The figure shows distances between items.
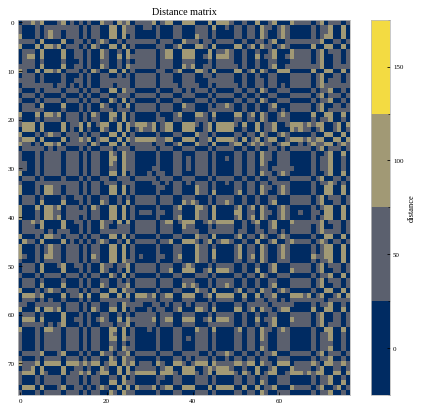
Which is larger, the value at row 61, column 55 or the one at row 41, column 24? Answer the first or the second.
the first
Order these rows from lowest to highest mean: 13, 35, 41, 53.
53, 35, 13, 41
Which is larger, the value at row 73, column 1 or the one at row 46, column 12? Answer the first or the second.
the second
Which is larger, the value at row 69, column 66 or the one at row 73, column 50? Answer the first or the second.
the second
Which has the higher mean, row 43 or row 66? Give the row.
43
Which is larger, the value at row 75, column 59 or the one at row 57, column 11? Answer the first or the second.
the first
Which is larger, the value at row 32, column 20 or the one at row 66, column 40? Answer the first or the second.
the first
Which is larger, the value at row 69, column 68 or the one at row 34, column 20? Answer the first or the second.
the first
